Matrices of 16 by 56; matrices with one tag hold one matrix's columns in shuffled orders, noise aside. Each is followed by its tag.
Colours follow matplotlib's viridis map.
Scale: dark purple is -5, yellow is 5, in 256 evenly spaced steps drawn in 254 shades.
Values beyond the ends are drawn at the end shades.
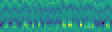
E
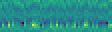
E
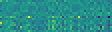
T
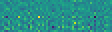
T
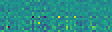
T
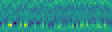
E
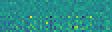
T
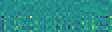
T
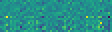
T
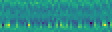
E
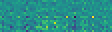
T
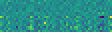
T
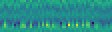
E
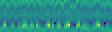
E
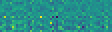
T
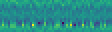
E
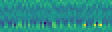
E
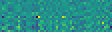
T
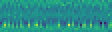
E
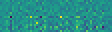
T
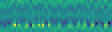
E
